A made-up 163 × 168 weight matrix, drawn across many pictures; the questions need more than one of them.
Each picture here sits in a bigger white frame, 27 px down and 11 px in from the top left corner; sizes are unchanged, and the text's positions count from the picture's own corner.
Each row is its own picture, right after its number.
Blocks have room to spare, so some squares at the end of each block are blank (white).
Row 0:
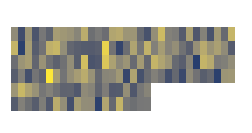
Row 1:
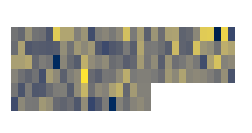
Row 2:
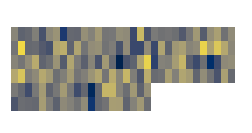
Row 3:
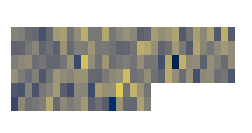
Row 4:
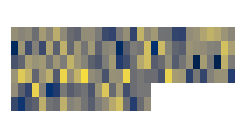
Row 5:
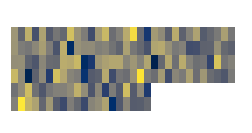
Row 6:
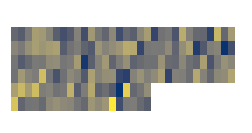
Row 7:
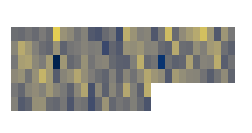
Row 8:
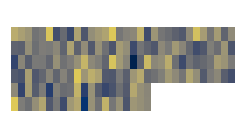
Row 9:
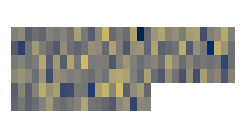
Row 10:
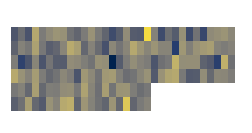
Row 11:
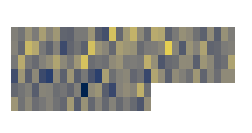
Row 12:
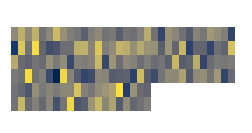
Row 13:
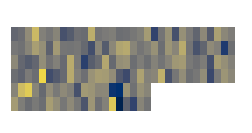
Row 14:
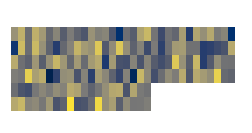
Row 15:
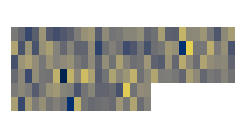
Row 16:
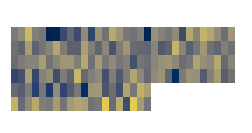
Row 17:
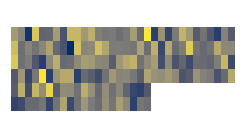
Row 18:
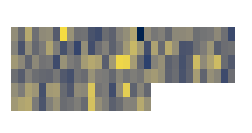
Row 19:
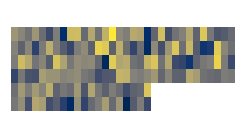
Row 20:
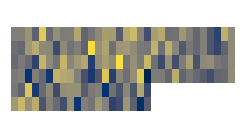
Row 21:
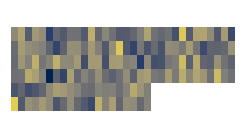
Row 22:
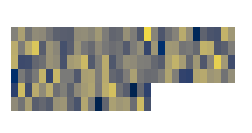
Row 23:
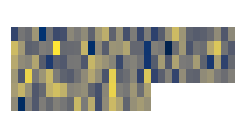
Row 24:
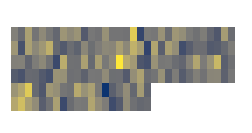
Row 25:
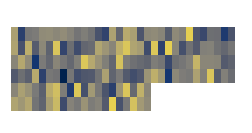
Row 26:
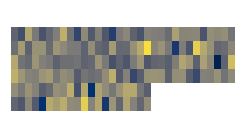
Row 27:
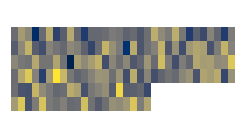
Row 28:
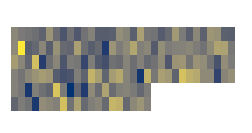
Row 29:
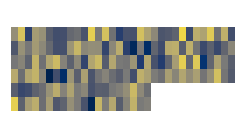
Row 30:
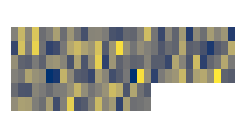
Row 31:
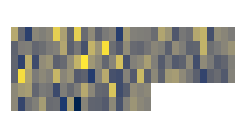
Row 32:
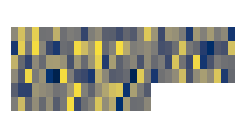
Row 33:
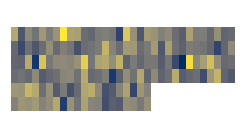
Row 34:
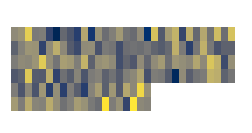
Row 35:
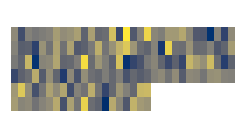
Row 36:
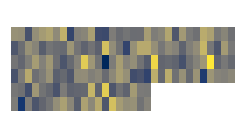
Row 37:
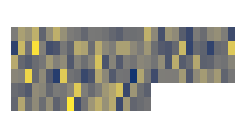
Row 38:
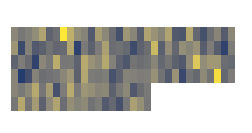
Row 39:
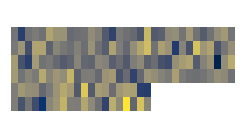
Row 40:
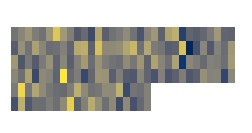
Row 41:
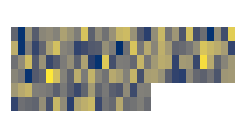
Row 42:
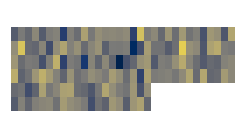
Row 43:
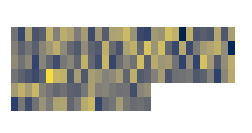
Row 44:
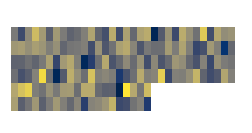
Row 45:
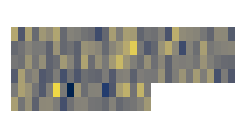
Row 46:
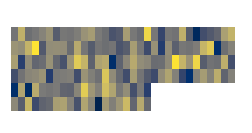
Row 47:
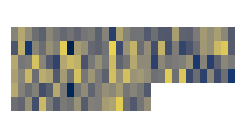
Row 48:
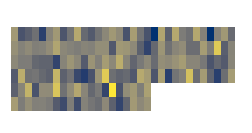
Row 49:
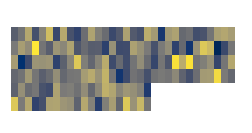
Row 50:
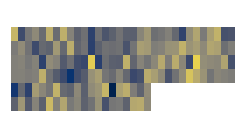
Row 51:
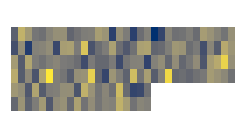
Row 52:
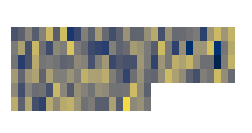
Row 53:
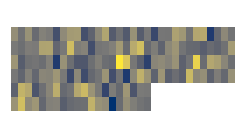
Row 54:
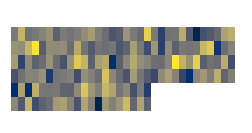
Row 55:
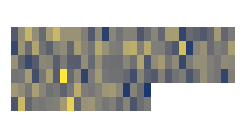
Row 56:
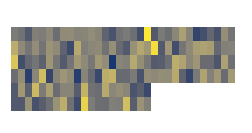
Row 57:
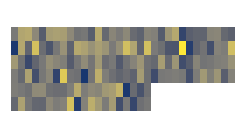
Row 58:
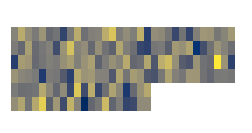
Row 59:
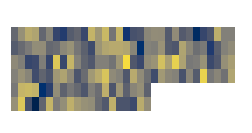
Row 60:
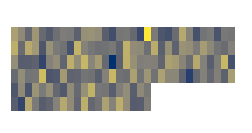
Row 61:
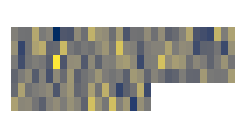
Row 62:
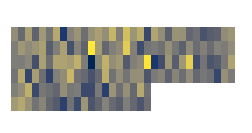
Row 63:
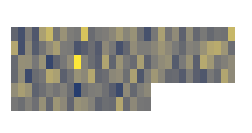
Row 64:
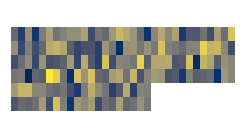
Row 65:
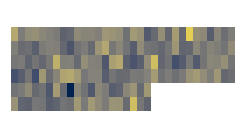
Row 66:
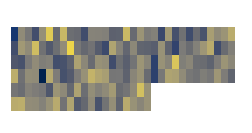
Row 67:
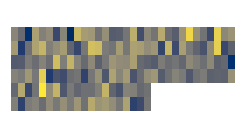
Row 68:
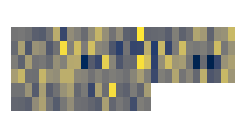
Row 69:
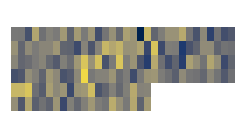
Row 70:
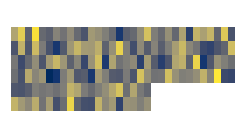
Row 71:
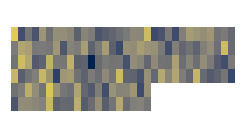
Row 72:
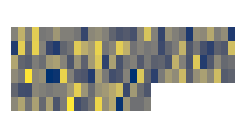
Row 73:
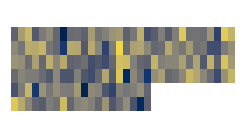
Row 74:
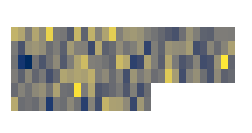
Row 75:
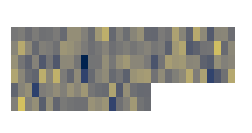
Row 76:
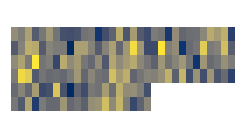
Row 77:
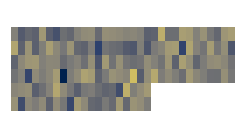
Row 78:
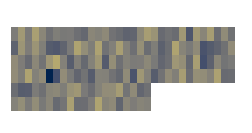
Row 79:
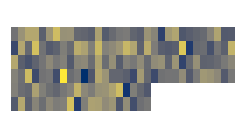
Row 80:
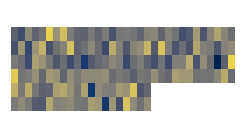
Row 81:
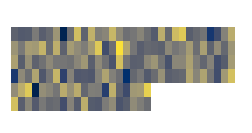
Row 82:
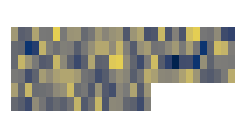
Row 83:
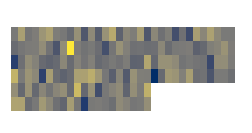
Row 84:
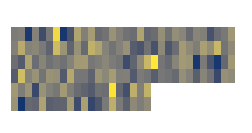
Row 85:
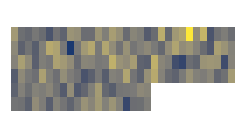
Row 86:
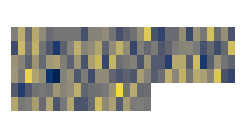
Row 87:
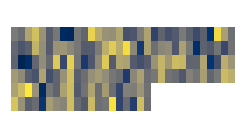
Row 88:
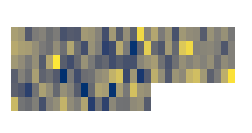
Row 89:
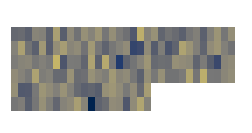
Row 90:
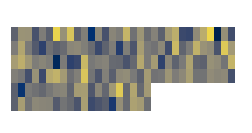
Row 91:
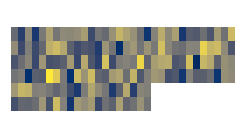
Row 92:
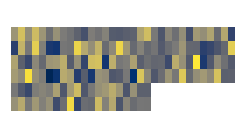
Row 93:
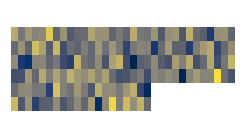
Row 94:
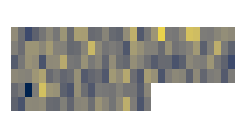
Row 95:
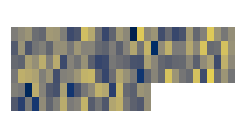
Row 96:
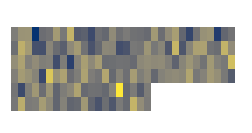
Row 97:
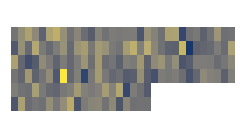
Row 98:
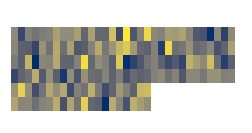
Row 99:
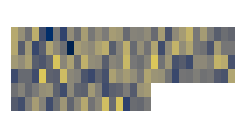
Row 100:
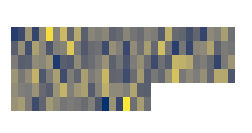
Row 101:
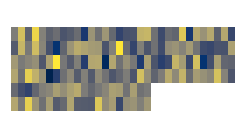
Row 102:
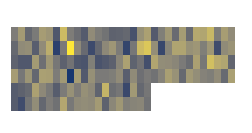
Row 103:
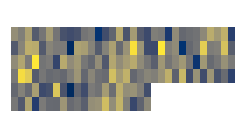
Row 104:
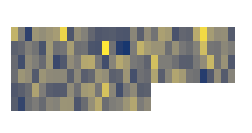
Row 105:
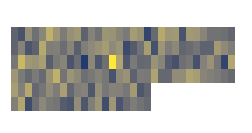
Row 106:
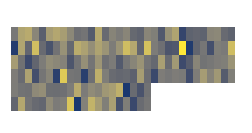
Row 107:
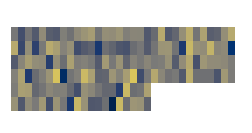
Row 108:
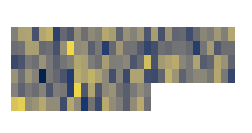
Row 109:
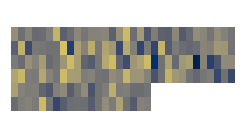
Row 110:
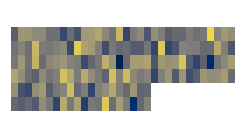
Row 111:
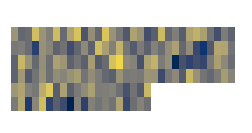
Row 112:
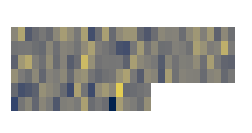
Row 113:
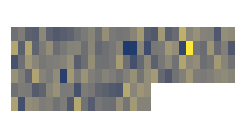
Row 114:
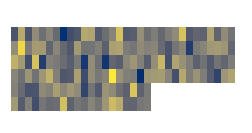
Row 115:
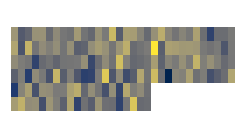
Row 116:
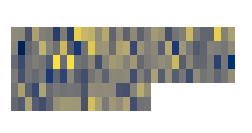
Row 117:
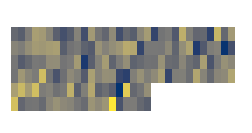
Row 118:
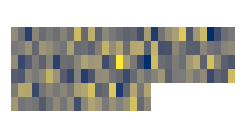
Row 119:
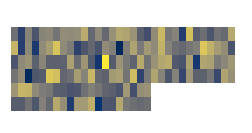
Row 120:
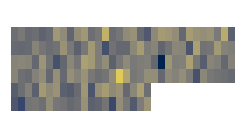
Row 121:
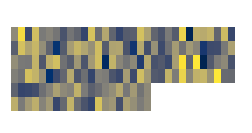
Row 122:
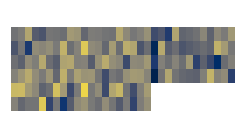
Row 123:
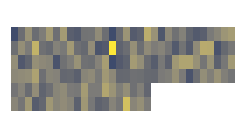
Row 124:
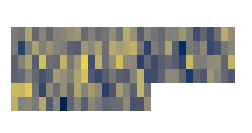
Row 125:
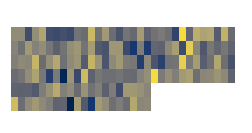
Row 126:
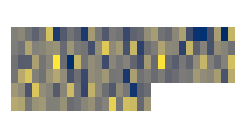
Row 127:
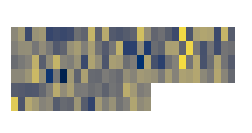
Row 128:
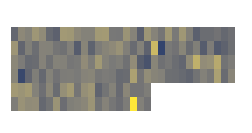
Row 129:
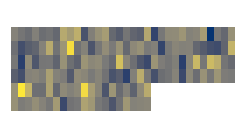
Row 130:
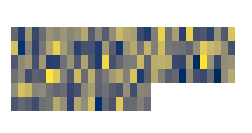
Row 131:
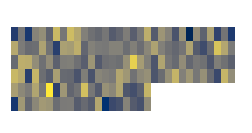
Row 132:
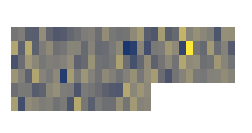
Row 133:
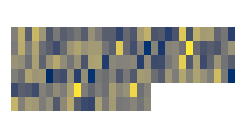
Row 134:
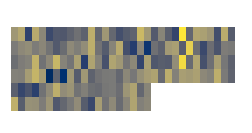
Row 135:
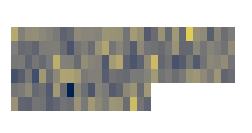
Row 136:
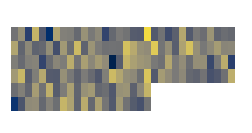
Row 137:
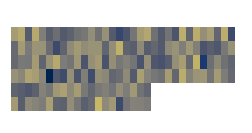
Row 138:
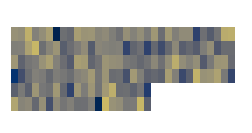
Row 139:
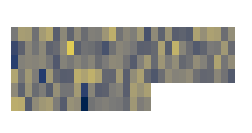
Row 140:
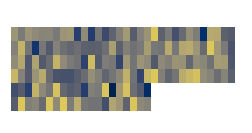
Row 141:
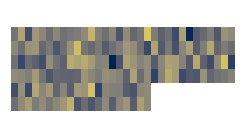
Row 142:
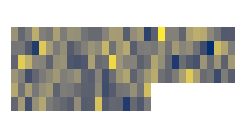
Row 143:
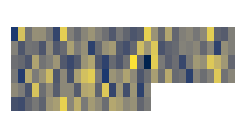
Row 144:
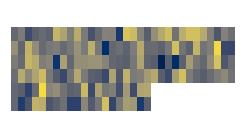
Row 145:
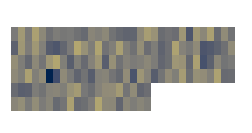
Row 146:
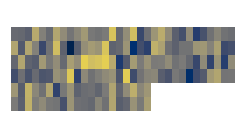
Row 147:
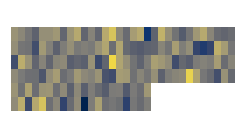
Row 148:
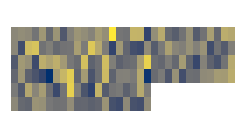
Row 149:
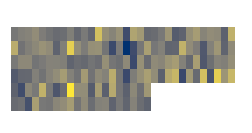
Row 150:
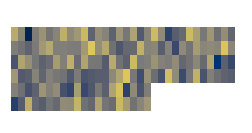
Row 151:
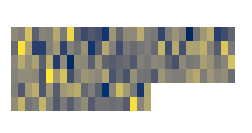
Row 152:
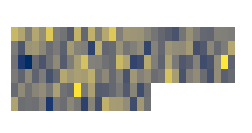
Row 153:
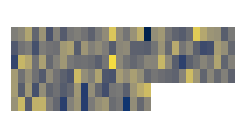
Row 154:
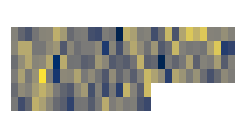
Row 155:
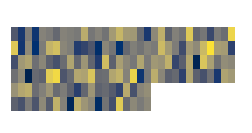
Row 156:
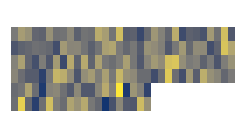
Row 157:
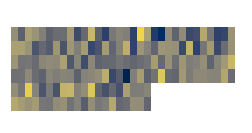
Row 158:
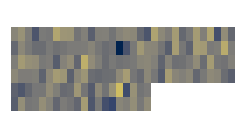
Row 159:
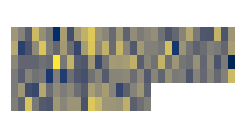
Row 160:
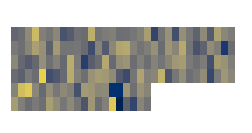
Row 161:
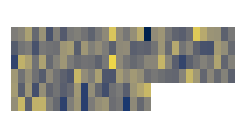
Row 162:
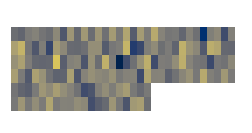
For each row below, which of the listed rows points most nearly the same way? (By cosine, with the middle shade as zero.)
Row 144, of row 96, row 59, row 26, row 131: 131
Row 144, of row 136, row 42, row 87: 136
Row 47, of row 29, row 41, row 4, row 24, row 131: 4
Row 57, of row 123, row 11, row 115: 123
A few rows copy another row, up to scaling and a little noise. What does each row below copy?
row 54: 46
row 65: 135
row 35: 98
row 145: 78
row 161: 153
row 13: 160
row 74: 152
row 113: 132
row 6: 117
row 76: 103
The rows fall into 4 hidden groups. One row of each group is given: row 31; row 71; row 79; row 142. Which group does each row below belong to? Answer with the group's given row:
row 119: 79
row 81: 31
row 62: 31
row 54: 142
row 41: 79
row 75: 31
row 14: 79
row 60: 142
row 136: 142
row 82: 142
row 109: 31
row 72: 79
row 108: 142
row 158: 71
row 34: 142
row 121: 79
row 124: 31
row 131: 142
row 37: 79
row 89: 31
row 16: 142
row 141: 142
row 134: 79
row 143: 31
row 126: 71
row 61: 71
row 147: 142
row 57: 79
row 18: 31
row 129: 31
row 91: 79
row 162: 31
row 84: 31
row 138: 142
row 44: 71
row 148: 31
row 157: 71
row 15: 79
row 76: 31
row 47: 31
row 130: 79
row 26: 142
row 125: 79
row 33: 31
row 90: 71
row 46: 142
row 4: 31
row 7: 71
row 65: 142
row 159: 71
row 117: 71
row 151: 71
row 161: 142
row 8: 142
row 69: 31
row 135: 142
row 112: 71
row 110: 31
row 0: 79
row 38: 31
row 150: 71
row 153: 142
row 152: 142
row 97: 79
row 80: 142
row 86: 79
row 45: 31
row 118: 31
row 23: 31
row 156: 71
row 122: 31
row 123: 142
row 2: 31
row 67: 71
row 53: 31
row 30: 79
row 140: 31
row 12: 79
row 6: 71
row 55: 79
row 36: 31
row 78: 79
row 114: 31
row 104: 31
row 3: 71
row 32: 79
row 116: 71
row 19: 142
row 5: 31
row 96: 71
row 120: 71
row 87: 71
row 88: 31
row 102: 31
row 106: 79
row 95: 31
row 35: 31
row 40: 79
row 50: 31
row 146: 31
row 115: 31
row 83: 142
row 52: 142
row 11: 31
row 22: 142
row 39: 142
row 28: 31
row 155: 79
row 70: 79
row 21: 79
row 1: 71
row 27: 71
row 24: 31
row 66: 142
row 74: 142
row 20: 31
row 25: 31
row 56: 142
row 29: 79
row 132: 79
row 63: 79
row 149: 31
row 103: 31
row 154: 71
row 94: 71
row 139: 142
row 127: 79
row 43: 79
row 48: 31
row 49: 142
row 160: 71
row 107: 79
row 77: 79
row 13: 71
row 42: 31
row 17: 142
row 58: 142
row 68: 31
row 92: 79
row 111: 142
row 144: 71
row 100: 142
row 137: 79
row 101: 79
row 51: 31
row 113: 79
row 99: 142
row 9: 71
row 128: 31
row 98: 31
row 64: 79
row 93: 142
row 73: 31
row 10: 142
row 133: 79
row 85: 142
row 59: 71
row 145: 79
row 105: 142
